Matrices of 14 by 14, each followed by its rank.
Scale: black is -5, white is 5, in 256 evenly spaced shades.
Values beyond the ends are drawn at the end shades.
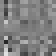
two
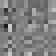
three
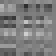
two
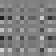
one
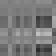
one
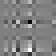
one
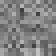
three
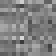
three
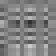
one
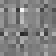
two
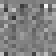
three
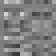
two
